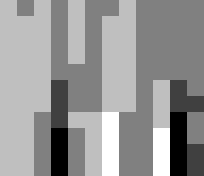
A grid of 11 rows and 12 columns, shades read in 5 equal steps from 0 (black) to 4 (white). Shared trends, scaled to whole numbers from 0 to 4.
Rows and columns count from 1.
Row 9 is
3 3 2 0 2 3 4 2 2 4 0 2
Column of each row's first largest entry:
1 1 1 1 1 1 1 7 7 7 7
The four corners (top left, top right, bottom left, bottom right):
3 2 3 1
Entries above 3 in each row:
0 0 0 0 0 0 0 1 2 2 2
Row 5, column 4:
2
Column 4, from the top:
2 2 2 2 2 1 1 1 0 0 0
